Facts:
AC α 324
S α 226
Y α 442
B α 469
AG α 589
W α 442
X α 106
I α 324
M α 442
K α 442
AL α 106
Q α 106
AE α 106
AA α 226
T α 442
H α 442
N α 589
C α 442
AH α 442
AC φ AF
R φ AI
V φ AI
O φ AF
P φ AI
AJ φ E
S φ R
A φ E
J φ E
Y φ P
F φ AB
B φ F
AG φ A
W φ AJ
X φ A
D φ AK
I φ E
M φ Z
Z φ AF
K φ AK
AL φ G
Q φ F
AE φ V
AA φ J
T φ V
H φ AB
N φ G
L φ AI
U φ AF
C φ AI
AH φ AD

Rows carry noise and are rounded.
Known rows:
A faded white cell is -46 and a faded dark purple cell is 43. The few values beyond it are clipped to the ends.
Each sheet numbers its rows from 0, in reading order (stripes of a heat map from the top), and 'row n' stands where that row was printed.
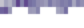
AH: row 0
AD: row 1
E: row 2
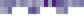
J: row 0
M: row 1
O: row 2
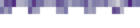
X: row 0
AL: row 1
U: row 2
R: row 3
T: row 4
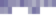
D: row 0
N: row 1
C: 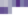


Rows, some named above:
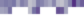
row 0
E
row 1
AG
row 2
C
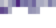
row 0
T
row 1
F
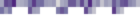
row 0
X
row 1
AL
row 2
W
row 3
Q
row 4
AE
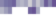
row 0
I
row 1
H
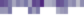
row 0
Z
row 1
X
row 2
AC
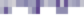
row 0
B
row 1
AA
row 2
S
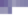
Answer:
AF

